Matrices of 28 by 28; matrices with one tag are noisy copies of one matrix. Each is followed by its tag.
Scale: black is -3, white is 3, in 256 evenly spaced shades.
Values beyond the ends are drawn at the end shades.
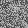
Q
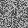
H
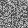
H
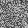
Q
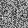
H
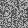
H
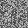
H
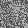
Q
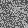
Q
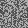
H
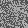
Q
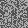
H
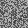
H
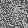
Q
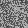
Q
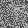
Q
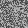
Q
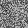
Q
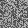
H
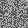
H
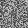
H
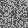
H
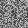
H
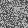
Q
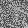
Q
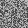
H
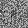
H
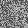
Q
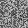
H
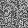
H
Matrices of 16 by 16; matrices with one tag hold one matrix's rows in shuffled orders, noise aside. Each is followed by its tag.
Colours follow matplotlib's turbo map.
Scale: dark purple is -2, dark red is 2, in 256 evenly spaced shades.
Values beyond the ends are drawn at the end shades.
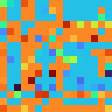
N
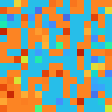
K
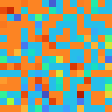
K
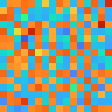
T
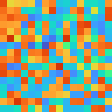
K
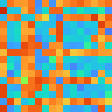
N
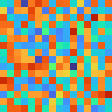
T
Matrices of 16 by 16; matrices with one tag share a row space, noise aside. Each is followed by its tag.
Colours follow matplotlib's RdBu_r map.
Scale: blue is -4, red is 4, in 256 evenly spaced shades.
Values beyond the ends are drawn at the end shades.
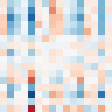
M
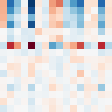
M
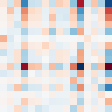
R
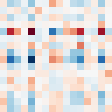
M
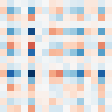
M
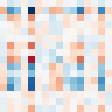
M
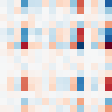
R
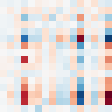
R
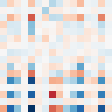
M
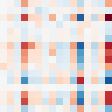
R
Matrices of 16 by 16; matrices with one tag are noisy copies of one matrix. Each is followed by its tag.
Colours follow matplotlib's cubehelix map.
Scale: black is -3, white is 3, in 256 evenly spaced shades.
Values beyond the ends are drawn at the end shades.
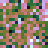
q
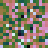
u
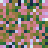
q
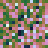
u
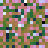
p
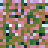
p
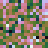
q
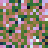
q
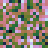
q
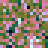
q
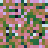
p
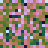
p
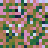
p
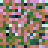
p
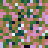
u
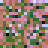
p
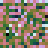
p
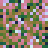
q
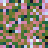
q
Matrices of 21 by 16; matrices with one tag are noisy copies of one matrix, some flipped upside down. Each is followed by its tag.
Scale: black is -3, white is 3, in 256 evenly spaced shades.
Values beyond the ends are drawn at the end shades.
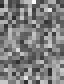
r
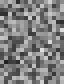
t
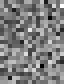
t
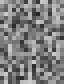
r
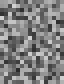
t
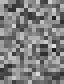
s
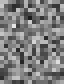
s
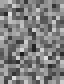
t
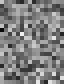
s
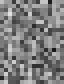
r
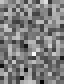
r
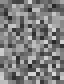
s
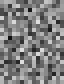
t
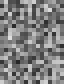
r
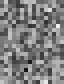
r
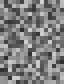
t
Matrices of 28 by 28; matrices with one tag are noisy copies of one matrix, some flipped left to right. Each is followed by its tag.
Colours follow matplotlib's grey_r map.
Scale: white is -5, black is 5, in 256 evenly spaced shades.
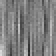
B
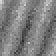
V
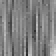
B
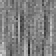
B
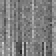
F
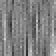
B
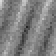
V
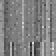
F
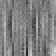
B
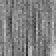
B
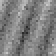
V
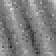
V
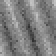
V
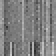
F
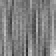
B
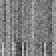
F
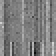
F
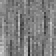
B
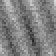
V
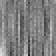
B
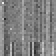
F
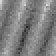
V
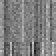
F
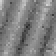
V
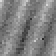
V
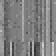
F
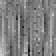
B
